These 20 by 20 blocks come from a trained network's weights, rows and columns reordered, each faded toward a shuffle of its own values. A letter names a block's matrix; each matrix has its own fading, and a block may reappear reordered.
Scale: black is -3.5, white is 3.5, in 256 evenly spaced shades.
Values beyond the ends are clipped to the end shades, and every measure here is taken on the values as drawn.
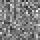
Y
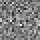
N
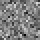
Y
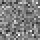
N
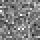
Y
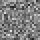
Y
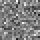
Y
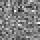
Y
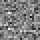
Y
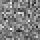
Y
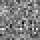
Y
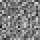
N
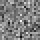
Y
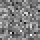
Y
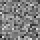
N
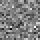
N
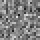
N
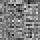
N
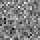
Y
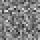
N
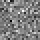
Y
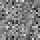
Y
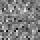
N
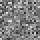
N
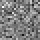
Y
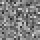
Y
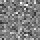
Y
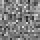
Y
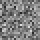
N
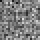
Y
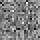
N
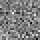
Y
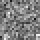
Y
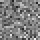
Y
